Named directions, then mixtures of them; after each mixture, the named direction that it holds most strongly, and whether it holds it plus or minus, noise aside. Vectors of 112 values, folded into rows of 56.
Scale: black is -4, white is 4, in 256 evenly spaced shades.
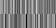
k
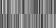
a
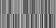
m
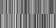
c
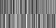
k, minus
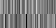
k, plus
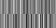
m, plus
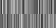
a, plus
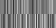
c, minus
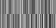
m, plus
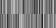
a, plus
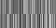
m, minus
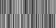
m, plus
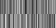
k, minus
